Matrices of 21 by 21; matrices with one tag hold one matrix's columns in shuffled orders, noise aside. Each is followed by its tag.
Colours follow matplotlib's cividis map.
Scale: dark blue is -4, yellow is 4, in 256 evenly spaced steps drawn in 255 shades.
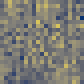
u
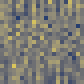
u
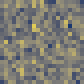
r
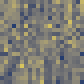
u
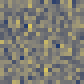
r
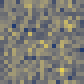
r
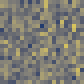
r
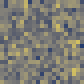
r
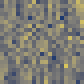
u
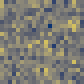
r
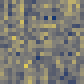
u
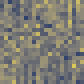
u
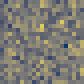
r
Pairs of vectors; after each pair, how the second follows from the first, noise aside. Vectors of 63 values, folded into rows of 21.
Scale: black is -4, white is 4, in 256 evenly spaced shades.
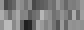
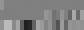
partly zeroed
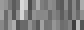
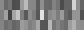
shuffled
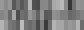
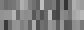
wrapped around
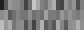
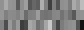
reversed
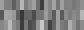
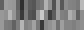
wrapped around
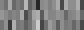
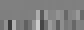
partly zeroed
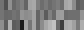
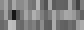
shuffled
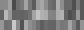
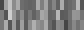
shuffled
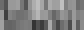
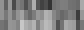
reversed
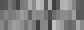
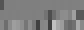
partly zeroed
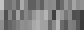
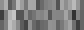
shuffled
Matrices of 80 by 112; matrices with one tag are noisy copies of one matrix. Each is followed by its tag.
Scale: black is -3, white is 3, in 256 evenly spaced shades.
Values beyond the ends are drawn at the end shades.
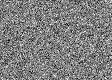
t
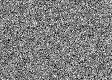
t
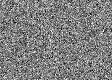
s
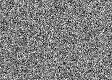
s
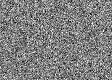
s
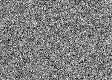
t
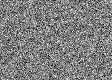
t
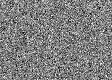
s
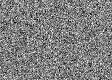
s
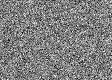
t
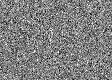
s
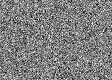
s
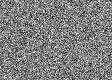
s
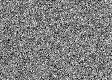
t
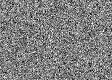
s
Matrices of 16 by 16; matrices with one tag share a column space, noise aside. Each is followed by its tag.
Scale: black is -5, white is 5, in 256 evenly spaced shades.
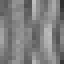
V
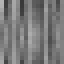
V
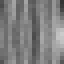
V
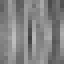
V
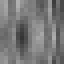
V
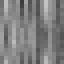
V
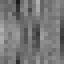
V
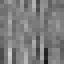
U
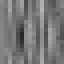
V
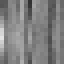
V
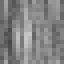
V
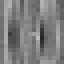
V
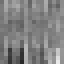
U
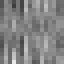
U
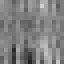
U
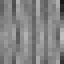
V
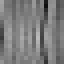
V
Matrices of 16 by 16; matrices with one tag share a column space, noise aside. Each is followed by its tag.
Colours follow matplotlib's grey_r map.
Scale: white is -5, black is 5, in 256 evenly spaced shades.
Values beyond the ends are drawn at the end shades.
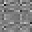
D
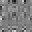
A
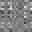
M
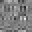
A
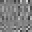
A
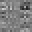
M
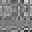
A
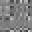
A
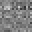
M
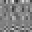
A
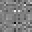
D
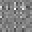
M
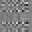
D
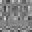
A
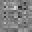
M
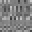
A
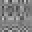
A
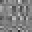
A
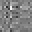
M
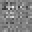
M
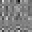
A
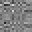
D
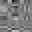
A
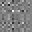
D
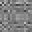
D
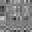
A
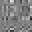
A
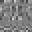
A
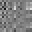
M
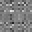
D
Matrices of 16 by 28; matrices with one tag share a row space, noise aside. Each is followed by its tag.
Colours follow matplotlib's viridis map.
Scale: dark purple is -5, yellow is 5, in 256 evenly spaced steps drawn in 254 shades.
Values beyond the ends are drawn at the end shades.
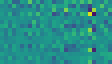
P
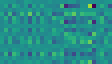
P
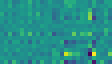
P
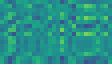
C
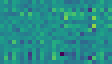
P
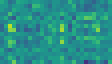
C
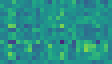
C
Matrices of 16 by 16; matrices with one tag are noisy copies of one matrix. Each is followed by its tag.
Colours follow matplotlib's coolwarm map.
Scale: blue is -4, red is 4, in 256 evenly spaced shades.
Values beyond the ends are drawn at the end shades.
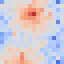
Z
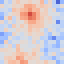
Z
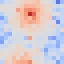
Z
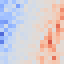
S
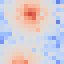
Z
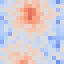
Z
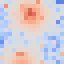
Z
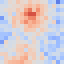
Z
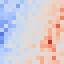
S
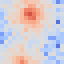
Z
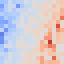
S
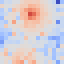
Z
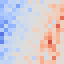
S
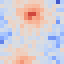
Z
